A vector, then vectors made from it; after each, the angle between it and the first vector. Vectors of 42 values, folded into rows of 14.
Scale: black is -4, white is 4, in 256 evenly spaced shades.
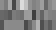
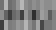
partly aligned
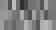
nearly opposite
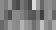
orthogonal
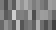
partly aligned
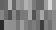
partly aligned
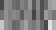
orthogonal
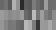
nearly opposite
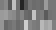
nearly opposite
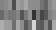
partly aligned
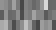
partly opposed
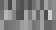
partly opposed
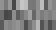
nearly parallel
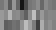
nearly opposite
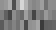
nearly parallel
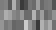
nearly opposite
